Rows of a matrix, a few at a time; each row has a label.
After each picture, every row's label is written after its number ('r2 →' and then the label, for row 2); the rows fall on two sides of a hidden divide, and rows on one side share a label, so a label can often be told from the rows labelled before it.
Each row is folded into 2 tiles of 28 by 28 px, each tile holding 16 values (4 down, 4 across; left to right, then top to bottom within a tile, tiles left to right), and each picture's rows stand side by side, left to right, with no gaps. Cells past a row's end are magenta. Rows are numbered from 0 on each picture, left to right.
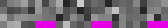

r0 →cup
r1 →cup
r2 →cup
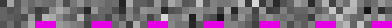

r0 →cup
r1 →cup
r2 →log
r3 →cup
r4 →cup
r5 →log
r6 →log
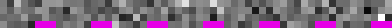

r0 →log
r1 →cup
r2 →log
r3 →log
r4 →cup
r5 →cup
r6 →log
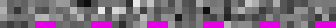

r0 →cup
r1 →log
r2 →cup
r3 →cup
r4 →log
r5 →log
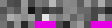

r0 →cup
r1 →log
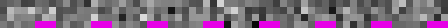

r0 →log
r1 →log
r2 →cup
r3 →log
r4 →cup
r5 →cup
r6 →log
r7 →cup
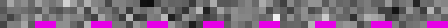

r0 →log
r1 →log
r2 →log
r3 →cup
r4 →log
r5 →log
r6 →cup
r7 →log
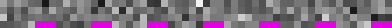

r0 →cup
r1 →cup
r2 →cup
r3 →cup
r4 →log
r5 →log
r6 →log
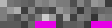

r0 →log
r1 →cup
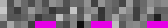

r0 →cup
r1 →cup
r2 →log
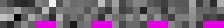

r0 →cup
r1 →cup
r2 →cup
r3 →cup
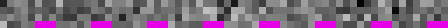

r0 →log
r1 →cup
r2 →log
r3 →log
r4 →log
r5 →cup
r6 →log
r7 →log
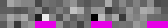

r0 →log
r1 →log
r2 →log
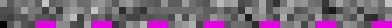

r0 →cup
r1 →log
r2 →cup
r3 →log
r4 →cup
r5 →cup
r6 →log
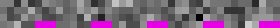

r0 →cup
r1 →cup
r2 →cup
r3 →log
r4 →log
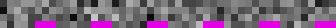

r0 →log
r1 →log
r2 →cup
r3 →log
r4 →log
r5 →cup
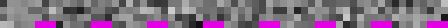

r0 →log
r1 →cup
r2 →log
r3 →cup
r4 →log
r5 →log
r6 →log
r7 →log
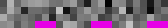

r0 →log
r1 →cup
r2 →cup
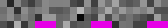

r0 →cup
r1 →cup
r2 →cup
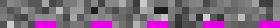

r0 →cup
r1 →cup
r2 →log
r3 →cup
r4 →cup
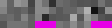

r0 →cup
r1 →cup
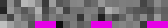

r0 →log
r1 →cup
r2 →cup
